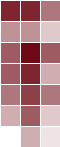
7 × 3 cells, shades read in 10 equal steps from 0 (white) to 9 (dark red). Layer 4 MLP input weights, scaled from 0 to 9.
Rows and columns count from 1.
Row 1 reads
8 8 5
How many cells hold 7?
1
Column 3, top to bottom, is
5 2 6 3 5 2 1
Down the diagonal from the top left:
8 4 6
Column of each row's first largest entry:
1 1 2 2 2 2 2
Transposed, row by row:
8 4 6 6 5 3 0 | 8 4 9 8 7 6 3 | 5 2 6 3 5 2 1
